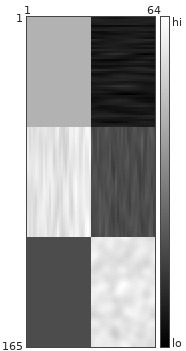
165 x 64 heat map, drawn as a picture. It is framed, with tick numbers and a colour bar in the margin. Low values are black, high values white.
The table splits into 3 rows of 2 panels. Panel 1,1: high, flat. Panel 1,2: very low, streaked across, faint in contrast. Panel 2,1: very high, streaked downward, faint in contrast. Panel 2,2: low, streaked downward, faint in contrast. Panel 3,1: low, flat. Panel 3,2: very high, blotchy, faint in contrast.
